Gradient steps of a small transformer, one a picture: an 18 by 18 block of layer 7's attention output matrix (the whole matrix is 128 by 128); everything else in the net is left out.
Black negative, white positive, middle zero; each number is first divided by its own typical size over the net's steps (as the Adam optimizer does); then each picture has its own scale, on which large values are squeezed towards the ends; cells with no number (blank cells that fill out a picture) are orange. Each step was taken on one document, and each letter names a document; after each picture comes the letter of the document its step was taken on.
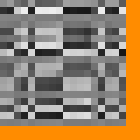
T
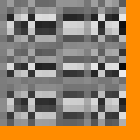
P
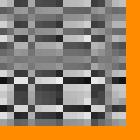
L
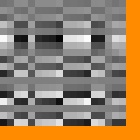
L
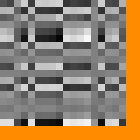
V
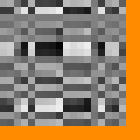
T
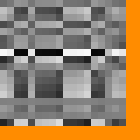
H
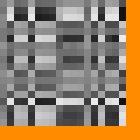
P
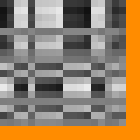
H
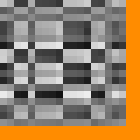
H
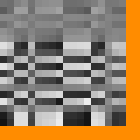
L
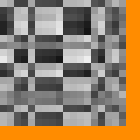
H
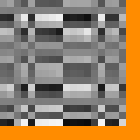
V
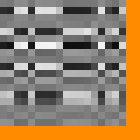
T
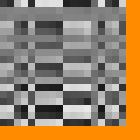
T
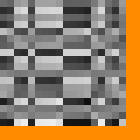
H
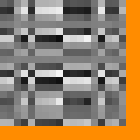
T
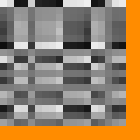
L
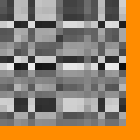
P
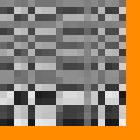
P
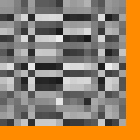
V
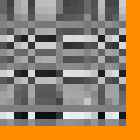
T
